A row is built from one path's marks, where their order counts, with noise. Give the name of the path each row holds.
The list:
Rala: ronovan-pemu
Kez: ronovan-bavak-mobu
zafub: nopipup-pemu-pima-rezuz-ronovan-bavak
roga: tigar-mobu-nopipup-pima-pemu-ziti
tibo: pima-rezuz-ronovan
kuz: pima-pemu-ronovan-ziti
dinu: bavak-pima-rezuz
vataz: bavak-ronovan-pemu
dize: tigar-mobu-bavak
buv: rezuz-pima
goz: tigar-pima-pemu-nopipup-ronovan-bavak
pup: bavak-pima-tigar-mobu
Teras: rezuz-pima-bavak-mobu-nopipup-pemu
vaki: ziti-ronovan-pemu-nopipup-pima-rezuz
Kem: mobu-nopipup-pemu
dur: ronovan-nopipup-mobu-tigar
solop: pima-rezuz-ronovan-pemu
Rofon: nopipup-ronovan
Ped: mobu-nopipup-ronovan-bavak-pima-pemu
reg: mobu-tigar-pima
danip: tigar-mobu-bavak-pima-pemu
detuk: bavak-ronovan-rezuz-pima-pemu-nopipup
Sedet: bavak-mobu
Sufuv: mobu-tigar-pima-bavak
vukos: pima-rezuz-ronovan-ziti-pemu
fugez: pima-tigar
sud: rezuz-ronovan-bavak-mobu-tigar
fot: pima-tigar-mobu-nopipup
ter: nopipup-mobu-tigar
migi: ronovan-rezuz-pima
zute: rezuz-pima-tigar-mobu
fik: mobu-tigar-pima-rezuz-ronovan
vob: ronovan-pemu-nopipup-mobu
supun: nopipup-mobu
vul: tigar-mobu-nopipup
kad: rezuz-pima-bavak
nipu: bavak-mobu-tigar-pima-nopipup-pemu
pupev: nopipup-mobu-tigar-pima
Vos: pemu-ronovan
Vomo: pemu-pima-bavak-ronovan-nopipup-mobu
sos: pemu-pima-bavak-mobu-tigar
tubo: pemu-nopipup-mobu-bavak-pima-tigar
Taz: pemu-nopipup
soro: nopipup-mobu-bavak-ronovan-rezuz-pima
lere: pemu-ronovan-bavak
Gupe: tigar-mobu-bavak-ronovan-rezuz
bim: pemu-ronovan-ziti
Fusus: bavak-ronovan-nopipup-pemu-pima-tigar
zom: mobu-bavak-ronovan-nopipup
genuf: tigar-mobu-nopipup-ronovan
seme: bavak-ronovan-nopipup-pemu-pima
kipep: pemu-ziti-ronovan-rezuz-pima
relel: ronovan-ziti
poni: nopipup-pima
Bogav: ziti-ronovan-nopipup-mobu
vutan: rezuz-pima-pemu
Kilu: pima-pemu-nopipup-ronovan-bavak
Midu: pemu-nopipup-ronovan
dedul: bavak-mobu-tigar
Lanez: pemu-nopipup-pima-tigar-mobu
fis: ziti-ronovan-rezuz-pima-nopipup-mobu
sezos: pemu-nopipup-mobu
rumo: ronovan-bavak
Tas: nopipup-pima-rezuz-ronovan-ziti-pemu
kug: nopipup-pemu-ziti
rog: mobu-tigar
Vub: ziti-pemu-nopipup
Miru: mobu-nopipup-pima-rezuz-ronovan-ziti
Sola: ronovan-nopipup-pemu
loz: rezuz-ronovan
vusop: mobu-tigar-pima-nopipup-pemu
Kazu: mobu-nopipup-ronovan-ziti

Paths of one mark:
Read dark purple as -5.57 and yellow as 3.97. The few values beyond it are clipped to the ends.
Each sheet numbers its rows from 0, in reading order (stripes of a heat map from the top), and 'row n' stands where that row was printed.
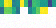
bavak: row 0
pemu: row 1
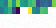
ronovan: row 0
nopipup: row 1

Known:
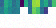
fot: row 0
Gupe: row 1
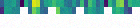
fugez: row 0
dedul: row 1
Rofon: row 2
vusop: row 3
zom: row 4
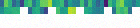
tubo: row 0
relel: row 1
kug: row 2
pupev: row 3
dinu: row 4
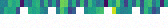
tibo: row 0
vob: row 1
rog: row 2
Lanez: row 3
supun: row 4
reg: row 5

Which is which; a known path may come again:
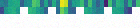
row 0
kuz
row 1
soro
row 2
dedul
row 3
pupev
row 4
dur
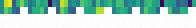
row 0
Sedet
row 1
solop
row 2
dize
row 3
Vub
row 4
seme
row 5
zute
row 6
poni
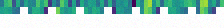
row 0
Ped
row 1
migi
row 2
Kem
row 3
Sola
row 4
fugez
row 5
sud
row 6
Bogav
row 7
Gupe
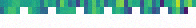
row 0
bim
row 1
Kazu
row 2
tubo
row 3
Vos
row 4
zom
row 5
reg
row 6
rumo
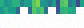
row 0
fis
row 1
dinu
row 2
sos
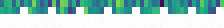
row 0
vob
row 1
ter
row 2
rog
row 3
Rofon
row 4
nipu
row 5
Lanez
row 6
Kilu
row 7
genuf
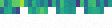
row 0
relel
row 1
Midu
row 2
roga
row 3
Vomo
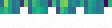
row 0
vul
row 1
goz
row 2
pup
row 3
fot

